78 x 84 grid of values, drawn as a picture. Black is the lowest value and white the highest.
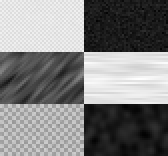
The table splits into 3 rows of 2 panels. Panel 1,1: very high, checkered, faint in contrast. Panel 1,2: very low, fine-grained, faint in contrast. Panel 2,1: low, slanting up to the right. Panel 2,2: very high, streaked across, faint in contrast. Panel 3,1: high, checkered. Panel 3,2: very low, blotchy, faint in contrast.
